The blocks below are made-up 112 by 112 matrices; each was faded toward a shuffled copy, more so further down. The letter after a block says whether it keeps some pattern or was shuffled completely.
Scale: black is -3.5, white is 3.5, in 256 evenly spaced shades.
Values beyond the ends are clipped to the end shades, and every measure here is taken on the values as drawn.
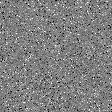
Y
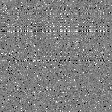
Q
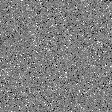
Y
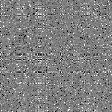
Q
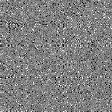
Q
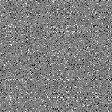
Q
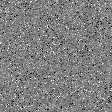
Y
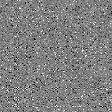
Q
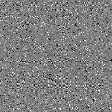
Q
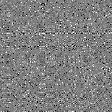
Q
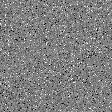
Y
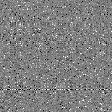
Q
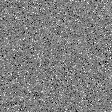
Y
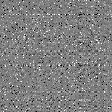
Q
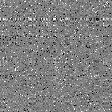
Q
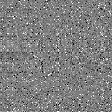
Q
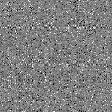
Q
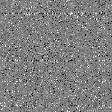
Q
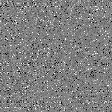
Q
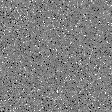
Y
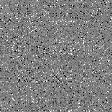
Q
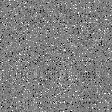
Q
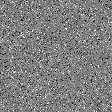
Y
